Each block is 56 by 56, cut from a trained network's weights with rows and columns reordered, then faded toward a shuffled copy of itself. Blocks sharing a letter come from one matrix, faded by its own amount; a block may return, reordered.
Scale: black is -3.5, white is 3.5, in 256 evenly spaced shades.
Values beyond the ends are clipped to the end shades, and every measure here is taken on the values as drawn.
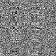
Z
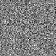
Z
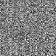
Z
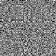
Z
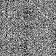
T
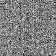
T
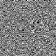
Z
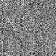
Z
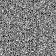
T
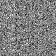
T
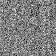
T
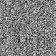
T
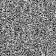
T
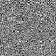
Z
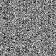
T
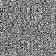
T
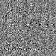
Z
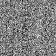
T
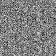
T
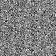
T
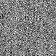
T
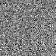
Z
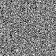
T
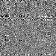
Z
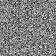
T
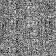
T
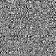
Z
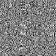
Z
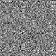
Z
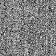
T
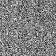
T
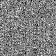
T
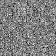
T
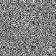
Z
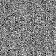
T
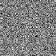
Z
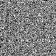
T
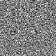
Z
